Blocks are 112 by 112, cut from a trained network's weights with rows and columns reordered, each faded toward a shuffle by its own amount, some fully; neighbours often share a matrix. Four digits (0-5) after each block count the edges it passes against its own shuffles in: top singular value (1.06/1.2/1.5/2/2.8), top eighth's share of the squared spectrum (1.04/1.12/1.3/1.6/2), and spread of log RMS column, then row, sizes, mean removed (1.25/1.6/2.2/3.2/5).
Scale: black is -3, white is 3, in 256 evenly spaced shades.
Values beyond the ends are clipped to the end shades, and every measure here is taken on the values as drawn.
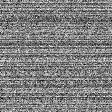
5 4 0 2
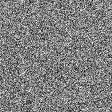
0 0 0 0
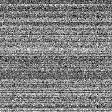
5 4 1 2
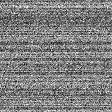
5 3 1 2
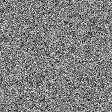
0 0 0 0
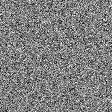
0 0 0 0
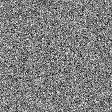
0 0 0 0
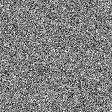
0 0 0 0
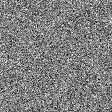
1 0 0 0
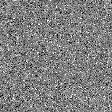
3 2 0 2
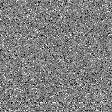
3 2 0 2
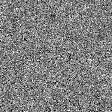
2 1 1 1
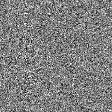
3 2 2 1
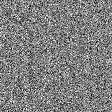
1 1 0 0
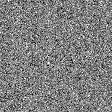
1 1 0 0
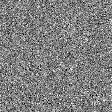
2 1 0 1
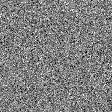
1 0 0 0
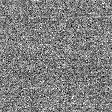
1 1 0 0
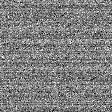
3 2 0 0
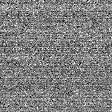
3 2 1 1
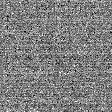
3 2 0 0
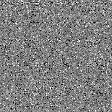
3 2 0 2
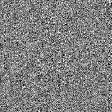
3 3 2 1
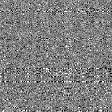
4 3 1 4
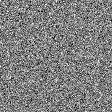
2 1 0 0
